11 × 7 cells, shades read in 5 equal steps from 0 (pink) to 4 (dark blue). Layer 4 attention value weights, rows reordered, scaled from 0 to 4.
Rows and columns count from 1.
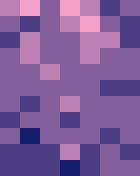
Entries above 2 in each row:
1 2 2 0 0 2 1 2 2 5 5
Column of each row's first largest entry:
6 2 1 1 1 6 2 1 2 1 4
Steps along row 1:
down up down up up down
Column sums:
25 24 23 20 19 24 26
